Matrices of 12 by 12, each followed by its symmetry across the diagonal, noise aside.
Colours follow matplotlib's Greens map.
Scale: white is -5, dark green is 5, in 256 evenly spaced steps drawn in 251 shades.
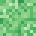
symmetric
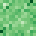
symmetric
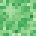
symmetric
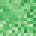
antisymmetric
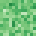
antisymmetric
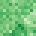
antisymmetric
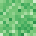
symmetric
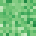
antisymmetric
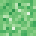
symmetric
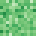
antisymmetric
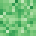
antisymmetric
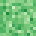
antisymmetric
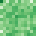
symmetric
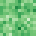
antisymmetric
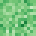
symmetric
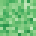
antisymmetric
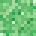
symmetric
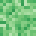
symmetric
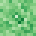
symmetric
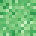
symmetric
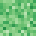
antisymmetric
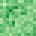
symmetric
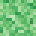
antisymmetric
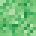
symmetric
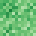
symmetric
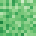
antisymmetric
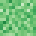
antisymmetric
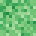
symmetric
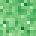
antisymmetric
